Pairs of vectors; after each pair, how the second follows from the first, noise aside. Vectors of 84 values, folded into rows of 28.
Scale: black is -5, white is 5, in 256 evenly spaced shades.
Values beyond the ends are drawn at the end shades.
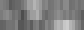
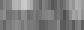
wrapped around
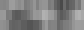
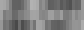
wrapped around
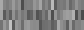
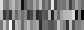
scaled up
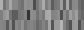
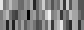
scaled up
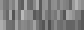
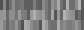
wrapped around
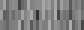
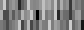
scaled up
